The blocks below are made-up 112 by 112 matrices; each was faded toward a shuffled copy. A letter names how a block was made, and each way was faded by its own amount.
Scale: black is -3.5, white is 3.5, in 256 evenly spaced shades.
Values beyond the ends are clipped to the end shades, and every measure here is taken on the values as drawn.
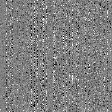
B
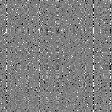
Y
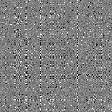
Y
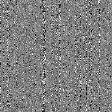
B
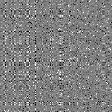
Y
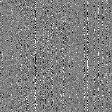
B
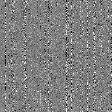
B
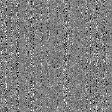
B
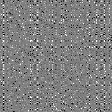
Y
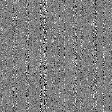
B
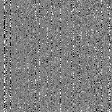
B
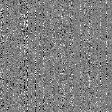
B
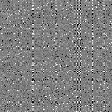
Y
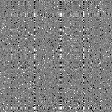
Y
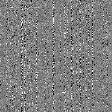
B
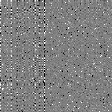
Y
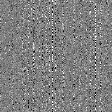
B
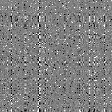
Y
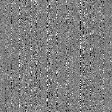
B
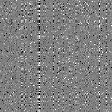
Y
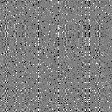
Y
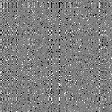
Y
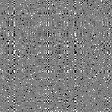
Y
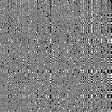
Y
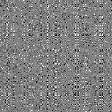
Y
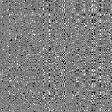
Y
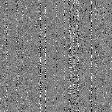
B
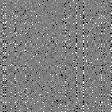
Y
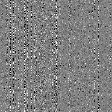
B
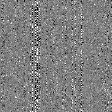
B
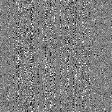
B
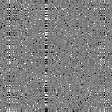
Y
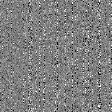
B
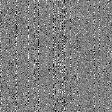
B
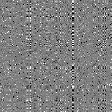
Y
